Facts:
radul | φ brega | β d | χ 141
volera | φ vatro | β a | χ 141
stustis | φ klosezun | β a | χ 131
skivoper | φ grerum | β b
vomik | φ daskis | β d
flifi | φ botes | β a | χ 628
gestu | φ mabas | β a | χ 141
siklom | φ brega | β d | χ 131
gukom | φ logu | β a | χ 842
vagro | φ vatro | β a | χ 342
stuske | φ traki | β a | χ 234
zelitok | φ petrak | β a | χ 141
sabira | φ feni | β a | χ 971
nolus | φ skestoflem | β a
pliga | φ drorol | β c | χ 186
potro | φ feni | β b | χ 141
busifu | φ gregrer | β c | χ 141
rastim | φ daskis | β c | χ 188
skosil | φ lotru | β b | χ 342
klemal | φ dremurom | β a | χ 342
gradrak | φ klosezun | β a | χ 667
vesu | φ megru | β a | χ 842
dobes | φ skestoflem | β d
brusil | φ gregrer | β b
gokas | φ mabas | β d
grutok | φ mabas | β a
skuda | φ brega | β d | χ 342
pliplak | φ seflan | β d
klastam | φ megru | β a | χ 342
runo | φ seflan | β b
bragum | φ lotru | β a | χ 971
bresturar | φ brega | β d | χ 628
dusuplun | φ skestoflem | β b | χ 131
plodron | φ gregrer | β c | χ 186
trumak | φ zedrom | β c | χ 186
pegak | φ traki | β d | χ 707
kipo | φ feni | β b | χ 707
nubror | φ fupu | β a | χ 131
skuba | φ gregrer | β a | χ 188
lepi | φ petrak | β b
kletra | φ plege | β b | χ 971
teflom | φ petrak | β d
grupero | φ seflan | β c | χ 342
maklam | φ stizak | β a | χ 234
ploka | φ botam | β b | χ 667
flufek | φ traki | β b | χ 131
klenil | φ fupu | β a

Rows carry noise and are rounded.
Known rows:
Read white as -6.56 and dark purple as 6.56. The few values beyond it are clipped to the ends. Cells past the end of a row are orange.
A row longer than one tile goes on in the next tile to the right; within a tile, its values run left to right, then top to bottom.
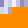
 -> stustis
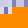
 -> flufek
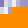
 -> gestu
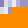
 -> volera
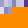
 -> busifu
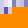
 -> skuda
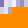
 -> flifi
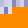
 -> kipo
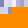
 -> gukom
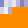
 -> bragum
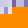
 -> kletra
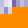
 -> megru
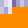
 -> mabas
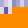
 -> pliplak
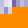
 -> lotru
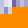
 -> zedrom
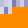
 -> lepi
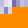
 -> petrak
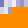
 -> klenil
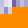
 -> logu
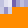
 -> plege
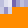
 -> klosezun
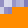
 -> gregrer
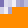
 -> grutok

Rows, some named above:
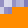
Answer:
gregrer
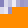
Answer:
zelitok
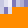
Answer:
bresturar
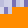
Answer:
rastim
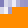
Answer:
gestu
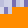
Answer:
rastim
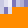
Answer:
bresturar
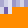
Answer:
pegak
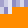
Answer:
gokas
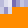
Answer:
feni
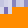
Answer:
ploka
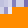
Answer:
dusuplun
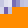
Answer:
seflan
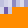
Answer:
skosil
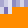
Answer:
teflom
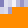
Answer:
gradrak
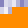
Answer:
sabira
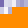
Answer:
nolus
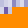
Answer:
skosil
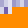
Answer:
pegak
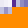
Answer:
brega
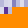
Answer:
grupero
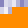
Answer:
sabira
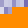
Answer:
brusil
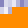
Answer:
sabira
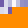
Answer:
skuba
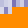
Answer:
skivoper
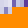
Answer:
radul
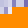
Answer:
dusuplun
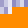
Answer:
dobes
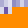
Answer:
pliplak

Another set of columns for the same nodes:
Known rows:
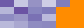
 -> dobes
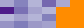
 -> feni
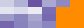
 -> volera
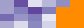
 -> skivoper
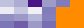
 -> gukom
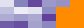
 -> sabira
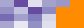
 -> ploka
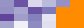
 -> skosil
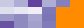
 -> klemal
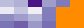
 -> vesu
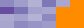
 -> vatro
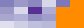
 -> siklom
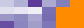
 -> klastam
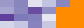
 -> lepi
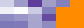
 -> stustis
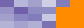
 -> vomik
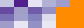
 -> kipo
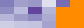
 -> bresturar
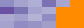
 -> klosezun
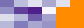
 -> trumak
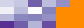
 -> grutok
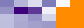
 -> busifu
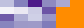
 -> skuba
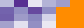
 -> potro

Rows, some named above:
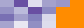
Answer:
ploka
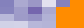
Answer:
radul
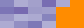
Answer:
skestoflem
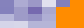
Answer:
radul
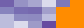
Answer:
pliplak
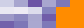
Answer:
flifi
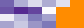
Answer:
grupero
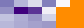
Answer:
busifu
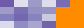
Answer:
teflom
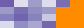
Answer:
teflom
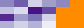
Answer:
flufek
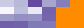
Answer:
nolus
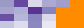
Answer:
kletra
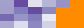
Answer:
skivoper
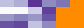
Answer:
stuske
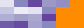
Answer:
sabira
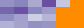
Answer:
gregrer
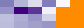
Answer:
busifu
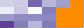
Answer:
gestu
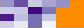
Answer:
dusuplun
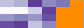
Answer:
stuske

